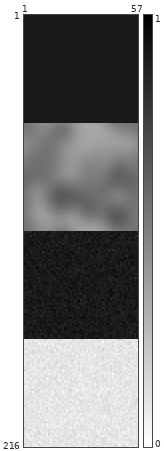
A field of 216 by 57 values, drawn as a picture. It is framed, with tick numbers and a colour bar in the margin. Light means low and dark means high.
The table splits into 4 rows of 1 panel. Panel 1,1: very high, flat. Panel 2,1: middling, smooth. Panel 3,1: very high, fine-grained, faint in contrast. Panel 4,1: very low, fine-grained, faint in contrast.
